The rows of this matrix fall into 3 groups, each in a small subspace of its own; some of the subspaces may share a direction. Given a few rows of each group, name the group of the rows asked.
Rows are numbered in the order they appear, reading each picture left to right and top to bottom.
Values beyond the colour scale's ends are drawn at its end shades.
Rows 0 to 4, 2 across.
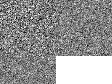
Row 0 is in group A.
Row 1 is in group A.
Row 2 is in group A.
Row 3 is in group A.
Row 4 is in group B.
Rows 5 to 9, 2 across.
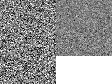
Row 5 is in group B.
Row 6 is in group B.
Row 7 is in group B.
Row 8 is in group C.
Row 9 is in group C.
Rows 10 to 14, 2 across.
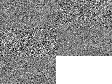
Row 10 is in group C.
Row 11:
C
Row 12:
B
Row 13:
C
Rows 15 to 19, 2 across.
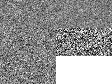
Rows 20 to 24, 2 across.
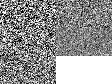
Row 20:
A
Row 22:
B
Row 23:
C
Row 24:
C
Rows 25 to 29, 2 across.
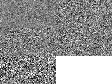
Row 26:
C
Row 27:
C
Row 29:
B
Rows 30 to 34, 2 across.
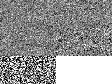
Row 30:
C
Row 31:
C
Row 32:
C
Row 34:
A
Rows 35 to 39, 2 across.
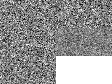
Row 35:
B
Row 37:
C
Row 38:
A
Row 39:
A
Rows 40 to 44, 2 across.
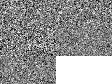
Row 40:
A
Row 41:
A
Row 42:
C
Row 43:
B
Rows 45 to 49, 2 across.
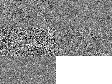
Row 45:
B
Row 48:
A
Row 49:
B
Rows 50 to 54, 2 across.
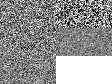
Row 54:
C
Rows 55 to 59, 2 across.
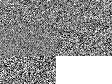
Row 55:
C
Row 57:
B
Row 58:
C
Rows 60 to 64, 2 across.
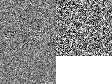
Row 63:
C
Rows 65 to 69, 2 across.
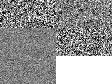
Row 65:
A
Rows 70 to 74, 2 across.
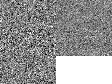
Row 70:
A
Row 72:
B
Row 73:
C
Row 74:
A
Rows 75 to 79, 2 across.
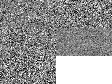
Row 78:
C
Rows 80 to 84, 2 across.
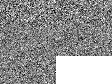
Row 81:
C
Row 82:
B
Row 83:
A
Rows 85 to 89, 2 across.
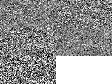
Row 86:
B
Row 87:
C
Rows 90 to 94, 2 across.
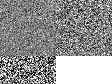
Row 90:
A
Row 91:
A
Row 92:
B
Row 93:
C
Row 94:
B
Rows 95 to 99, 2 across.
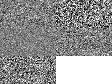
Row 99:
C
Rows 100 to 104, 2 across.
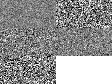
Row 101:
A
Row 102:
A
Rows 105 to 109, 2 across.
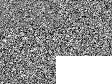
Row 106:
B
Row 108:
A
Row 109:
B
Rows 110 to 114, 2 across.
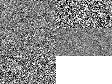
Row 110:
B
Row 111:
B
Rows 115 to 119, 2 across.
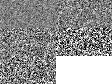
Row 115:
A
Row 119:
A
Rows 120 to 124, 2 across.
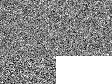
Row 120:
C
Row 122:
B
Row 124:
B
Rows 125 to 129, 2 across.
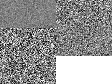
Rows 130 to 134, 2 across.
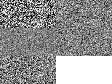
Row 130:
C
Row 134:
A
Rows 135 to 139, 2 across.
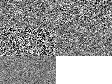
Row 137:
B
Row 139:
C
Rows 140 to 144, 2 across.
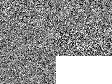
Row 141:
A
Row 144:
B
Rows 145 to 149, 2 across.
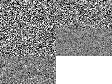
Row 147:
A
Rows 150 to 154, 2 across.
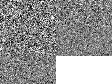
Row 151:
A
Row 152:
A
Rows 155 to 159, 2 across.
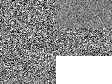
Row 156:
B
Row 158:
C
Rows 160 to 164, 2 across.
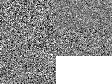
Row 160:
C
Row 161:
B
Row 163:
C
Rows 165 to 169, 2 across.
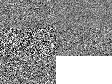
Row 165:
C
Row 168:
C
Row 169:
C
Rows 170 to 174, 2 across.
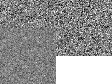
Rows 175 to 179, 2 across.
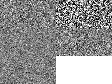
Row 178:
B
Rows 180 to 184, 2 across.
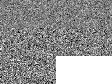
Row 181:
B
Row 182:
A
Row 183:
A
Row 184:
C
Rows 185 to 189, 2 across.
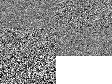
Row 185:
B
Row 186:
A
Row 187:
B
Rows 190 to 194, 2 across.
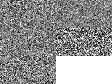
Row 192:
C
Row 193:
B
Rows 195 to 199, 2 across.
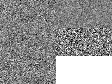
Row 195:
B
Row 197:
A
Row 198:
A
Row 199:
C
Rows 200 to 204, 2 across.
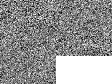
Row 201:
A
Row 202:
B
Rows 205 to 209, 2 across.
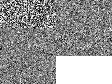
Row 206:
A
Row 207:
A
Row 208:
B
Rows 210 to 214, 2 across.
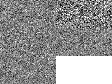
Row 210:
A
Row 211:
C
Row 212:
C
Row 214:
B
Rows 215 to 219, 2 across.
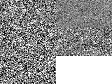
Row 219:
C
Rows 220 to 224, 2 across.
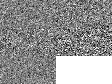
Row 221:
C
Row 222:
B
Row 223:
B
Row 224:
A
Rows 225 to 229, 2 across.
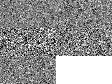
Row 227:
C
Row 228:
B
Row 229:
B
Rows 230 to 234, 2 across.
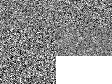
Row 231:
B
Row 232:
A
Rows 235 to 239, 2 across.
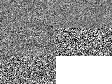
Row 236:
C
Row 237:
C
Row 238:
B
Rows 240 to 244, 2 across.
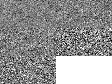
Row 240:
B
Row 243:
B
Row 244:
B
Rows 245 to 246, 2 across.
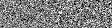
